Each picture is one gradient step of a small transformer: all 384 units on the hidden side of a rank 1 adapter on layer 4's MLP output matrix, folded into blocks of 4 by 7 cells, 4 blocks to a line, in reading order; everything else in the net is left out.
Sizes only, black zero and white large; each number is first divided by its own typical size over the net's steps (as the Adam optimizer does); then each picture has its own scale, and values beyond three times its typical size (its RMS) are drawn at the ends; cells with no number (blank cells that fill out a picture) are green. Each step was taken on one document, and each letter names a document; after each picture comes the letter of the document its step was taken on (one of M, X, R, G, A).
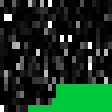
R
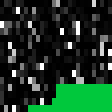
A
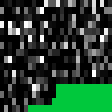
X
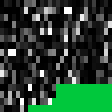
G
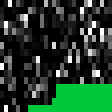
X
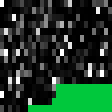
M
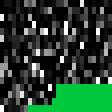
G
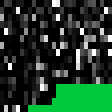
X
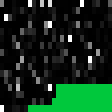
R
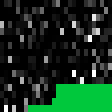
A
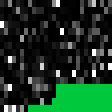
A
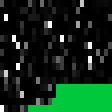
R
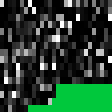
M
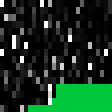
R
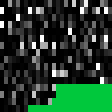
X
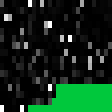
R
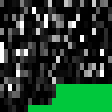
M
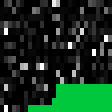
A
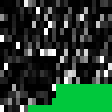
G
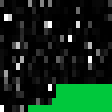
R
